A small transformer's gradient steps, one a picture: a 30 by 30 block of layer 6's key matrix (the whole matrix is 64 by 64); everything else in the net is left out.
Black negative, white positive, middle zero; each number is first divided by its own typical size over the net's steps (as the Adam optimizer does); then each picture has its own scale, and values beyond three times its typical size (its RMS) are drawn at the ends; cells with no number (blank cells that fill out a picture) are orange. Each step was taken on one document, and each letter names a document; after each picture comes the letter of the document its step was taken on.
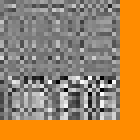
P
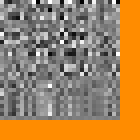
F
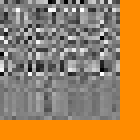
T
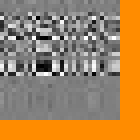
F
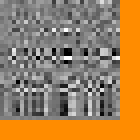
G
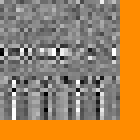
G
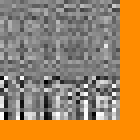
P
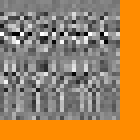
F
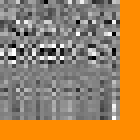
G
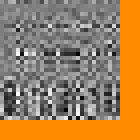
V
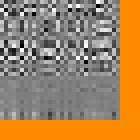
P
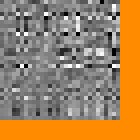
G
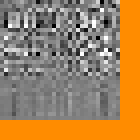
T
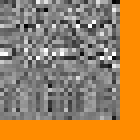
G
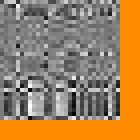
V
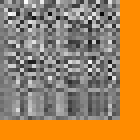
V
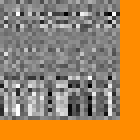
V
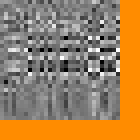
T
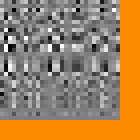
F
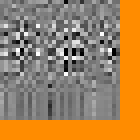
T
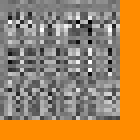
V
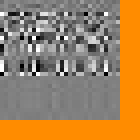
F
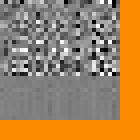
T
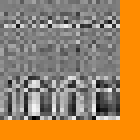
V
